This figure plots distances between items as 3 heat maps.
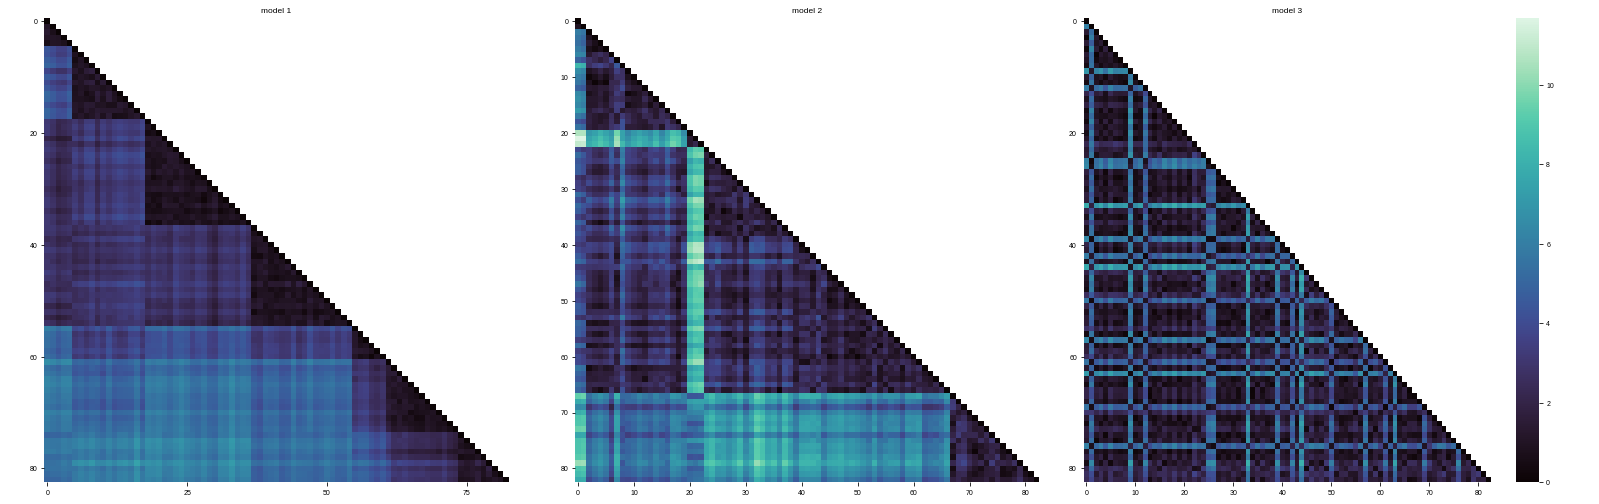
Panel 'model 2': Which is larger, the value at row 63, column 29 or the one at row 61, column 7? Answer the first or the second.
the first
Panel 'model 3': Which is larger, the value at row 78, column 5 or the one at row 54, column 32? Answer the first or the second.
the first
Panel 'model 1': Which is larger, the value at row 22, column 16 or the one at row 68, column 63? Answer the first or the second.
the first
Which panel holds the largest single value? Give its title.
model 2
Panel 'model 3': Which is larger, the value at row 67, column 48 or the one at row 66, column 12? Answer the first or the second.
the second
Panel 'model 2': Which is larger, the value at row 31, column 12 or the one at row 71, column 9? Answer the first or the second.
the second
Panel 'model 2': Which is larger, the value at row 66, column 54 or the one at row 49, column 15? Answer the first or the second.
the second
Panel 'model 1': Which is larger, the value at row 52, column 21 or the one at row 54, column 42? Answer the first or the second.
the first
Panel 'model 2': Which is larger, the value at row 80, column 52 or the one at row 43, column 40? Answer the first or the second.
the first
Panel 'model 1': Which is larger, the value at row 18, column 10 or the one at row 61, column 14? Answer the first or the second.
the second
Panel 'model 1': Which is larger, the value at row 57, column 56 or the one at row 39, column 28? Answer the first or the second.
the second
